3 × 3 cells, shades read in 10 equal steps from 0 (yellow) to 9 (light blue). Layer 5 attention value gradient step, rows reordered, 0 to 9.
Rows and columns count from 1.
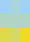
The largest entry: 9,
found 2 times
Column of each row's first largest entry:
1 1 2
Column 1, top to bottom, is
9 7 2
